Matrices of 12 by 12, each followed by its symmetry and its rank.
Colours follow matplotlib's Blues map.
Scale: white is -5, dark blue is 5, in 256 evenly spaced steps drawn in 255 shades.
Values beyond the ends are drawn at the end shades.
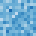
symmetric, full rank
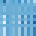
neither, rank one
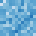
symmetric, full rank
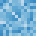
symmetric, full rank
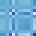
symmetric, rank one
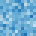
antisymmetric, full rank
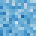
antisymmetric, full rank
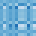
neither, rank one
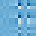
neither, rank one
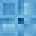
symmetric, rank two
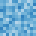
antisymmetric, full rank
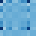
symmetric, rank one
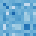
symmetric, rank two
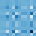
symmetric, rank one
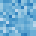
antisymmetric, full rank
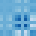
symmetric, rank one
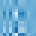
neither, rank one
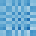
symmetric, rank one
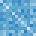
symmetric, full rank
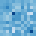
symmetric, rank two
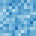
antisymmetric, full rank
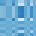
neither, rank one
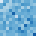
symmetric, full rank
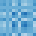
symmetric, rank one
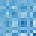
symmetric, rank two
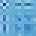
symmetric, rank two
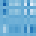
neither, rank one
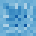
symmetric, rank two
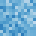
antisymmetric, full rank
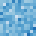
symmetric, full rank
